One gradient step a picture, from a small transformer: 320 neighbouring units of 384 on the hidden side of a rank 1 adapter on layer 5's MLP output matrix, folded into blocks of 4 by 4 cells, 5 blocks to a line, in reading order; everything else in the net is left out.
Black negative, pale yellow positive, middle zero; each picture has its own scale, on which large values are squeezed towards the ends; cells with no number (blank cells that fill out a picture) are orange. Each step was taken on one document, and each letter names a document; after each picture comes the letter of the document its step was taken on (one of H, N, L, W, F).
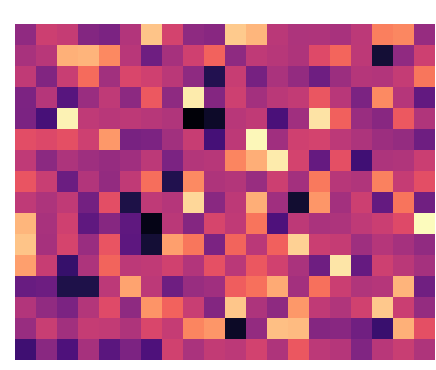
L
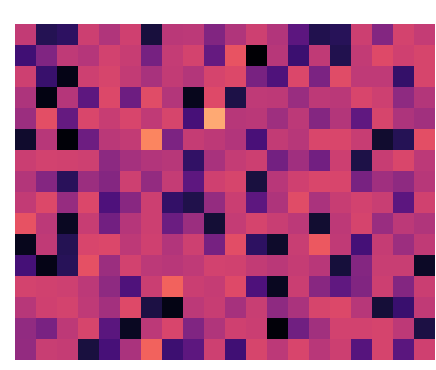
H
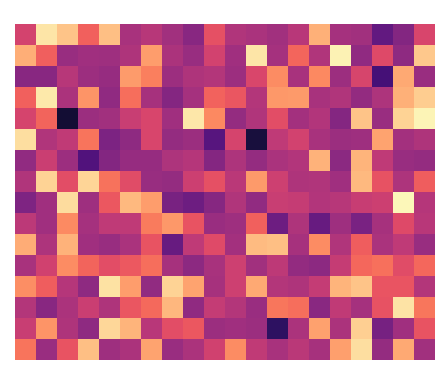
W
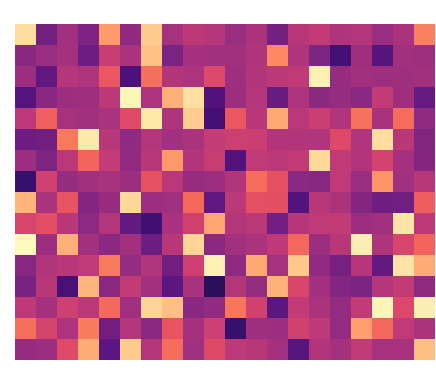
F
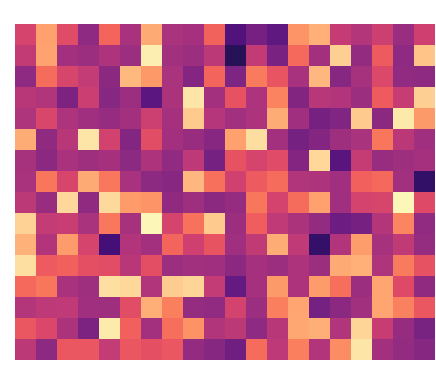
W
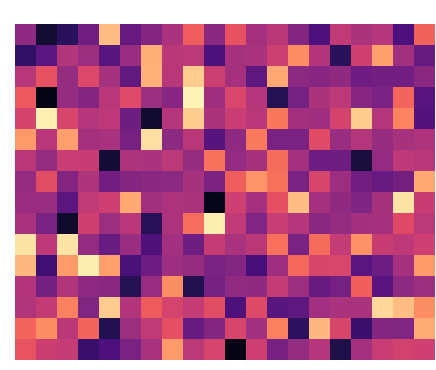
W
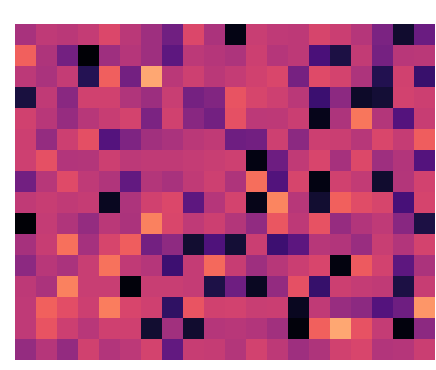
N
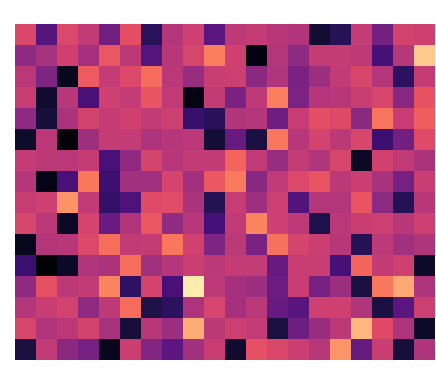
H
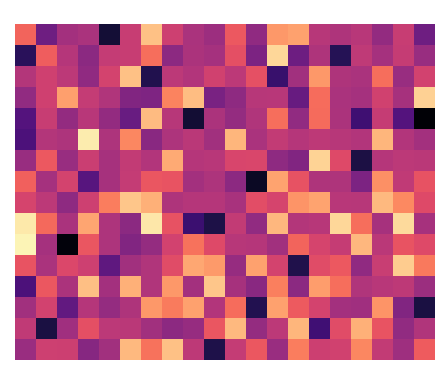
F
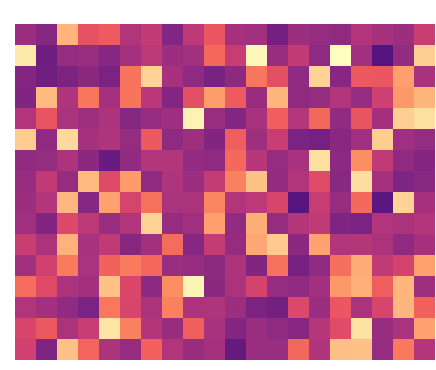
W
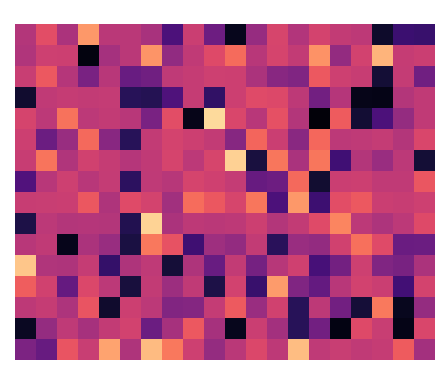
N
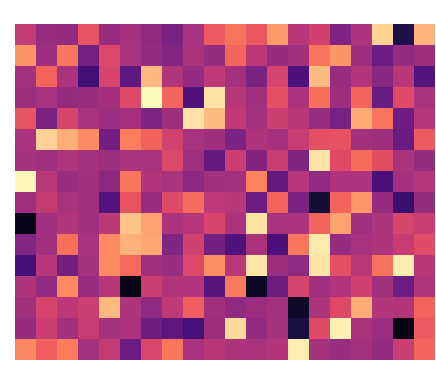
N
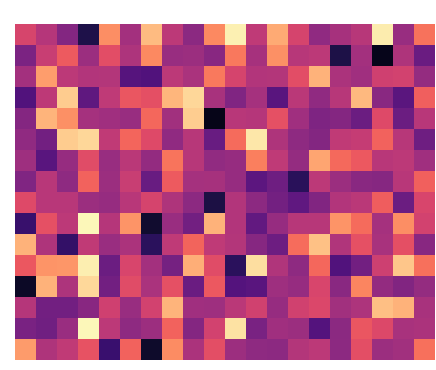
F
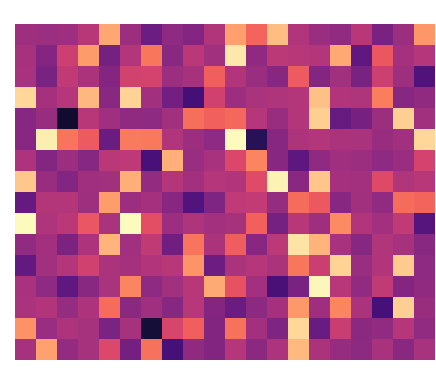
L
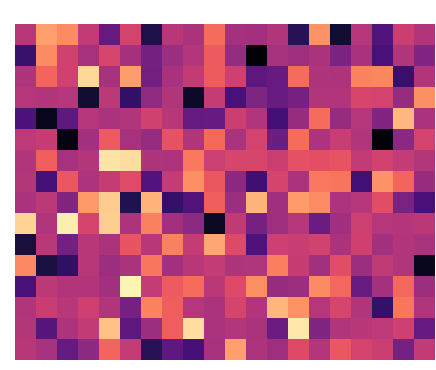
H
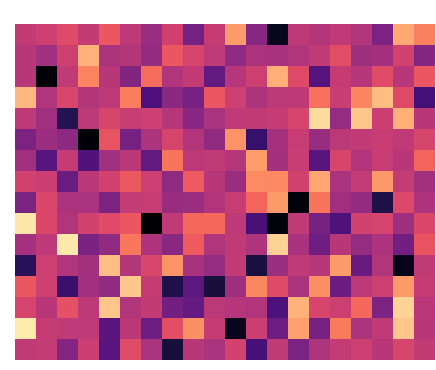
L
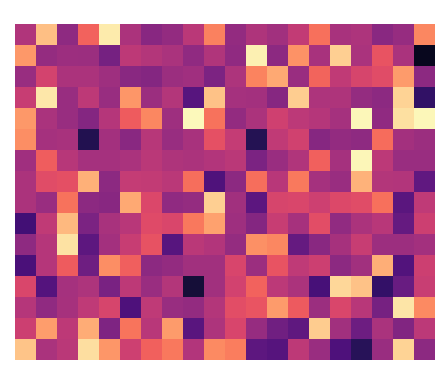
W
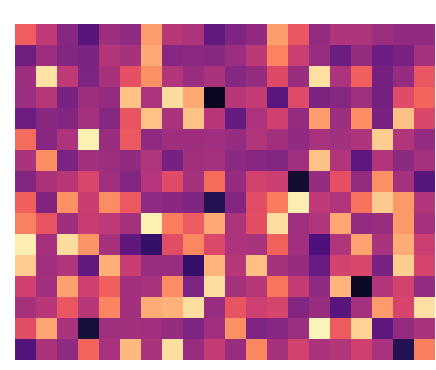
F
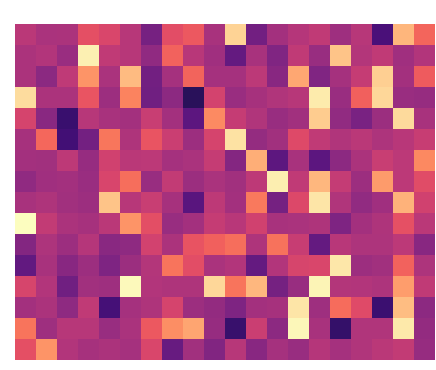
L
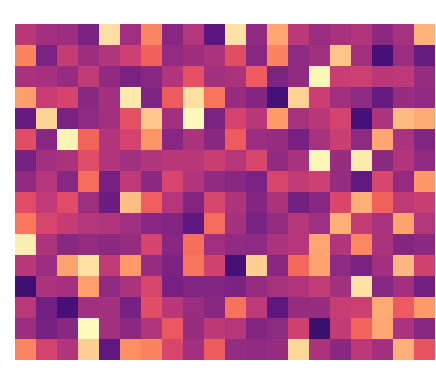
F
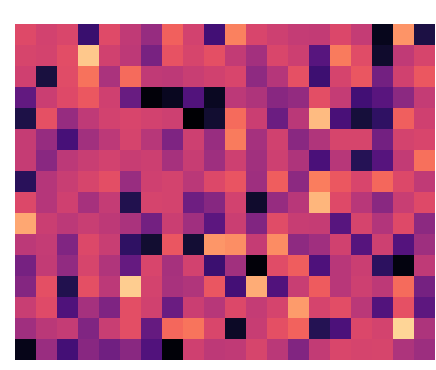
N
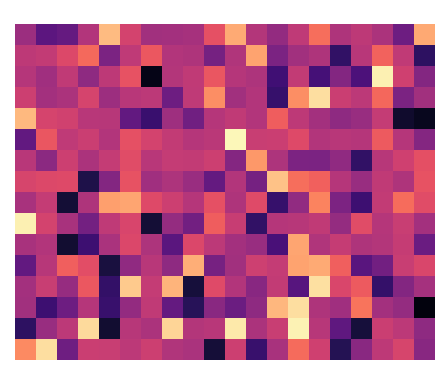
F
